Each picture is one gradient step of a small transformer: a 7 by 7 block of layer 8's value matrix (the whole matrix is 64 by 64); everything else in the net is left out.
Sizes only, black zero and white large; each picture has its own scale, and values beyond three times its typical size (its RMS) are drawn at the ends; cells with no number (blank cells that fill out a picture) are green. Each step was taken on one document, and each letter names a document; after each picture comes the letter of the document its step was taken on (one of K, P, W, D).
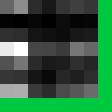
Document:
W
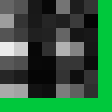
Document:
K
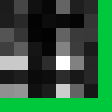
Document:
K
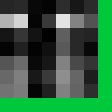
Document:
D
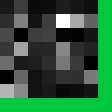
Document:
D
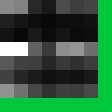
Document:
W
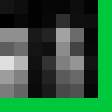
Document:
K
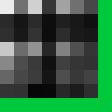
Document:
W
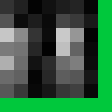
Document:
K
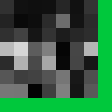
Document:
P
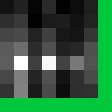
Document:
P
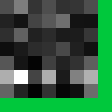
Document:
P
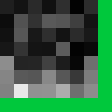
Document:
P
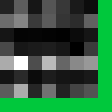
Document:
P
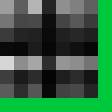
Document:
W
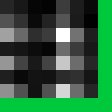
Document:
K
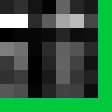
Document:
D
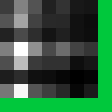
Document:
W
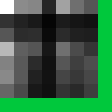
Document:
W
